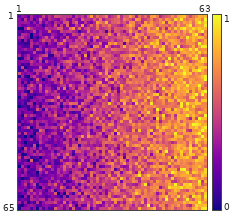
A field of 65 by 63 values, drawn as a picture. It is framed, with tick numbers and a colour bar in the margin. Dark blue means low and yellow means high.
Grain: fine. Odd rows or columns: none. Slope: up to the right.
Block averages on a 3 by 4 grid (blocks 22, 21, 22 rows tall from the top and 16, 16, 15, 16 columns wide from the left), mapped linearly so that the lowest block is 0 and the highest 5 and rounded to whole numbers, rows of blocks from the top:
0235 | 0235 | 0235
